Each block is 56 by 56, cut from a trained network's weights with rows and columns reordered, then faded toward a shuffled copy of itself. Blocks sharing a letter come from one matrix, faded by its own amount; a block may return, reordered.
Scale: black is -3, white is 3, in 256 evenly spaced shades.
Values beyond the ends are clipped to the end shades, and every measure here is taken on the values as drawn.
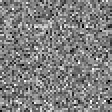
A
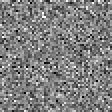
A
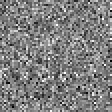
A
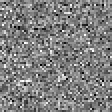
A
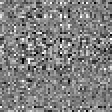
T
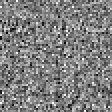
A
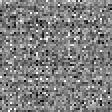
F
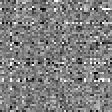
T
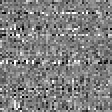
T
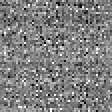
F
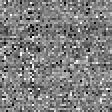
F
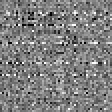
T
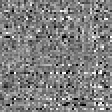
T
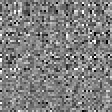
T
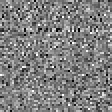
A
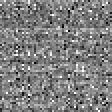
F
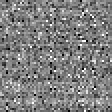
F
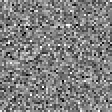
A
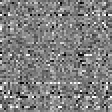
T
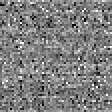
F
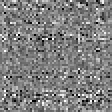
T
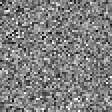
A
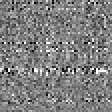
T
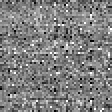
F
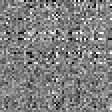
T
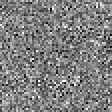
A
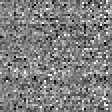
F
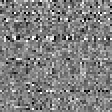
T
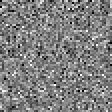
A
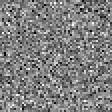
A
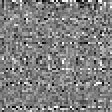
T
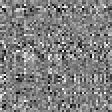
T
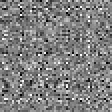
T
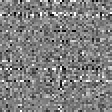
T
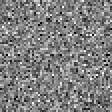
A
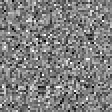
A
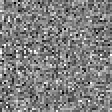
A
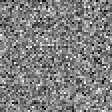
A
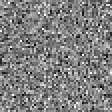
A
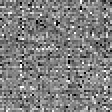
F
